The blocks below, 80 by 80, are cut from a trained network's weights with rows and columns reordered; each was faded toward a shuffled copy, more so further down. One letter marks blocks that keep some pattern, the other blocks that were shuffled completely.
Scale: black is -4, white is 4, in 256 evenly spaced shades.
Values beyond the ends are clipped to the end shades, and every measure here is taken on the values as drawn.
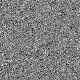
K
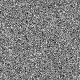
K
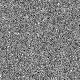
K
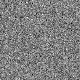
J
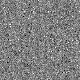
J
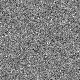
K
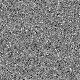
K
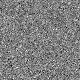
K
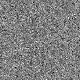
J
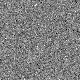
K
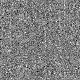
J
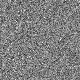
K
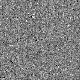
J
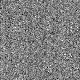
J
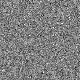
J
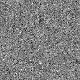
J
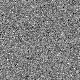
K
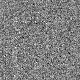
J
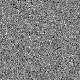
J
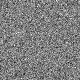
K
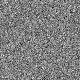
K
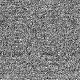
J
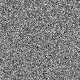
K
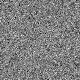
J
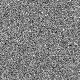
K
